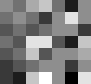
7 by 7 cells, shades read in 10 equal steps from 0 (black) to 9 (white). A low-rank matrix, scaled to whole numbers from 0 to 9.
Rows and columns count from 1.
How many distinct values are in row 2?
4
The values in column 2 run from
1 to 5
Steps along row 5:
up up down up same up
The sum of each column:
23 24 39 38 32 22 38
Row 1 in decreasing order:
7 6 5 5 4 4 1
